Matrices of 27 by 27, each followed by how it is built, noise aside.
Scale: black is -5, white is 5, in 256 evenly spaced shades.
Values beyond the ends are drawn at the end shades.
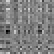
low rank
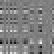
low rank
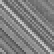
Toeplitz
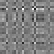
low rank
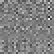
low rank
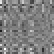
low rank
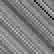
Toeplitz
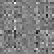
low rank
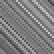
Toeplitz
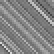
Toeplitz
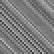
Toeplitz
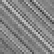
Toeplitz
